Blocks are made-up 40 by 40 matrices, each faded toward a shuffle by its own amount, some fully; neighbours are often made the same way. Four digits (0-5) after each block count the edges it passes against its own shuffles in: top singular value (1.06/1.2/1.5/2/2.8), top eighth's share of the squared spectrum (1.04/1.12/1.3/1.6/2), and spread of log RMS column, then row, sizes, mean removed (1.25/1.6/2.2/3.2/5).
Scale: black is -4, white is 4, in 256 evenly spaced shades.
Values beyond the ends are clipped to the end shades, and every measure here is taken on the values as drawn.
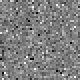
1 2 0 0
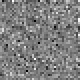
3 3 1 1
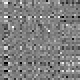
4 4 2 2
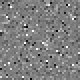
1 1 0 0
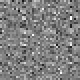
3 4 2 1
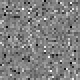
2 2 1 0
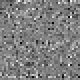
3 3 0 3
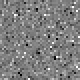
0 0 0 0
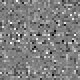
2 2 0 2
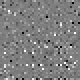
3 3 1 1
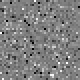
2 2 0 0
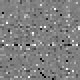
3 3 0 1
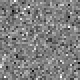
0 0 0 0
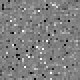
0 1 0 1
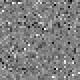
2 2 0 1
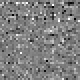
3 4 1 2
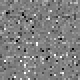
2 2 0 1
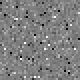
0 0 0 0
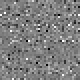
2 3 0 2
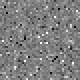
0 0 0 0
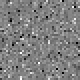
0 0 0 0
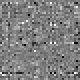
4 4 1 2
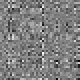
4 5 3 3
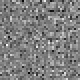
3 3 1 2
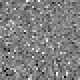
2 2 0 0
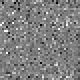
2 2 0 1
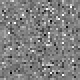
1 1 1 0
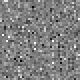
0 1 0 0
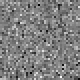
1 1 0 0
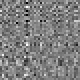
4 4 3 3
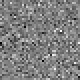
2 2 0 0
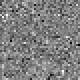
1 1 0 1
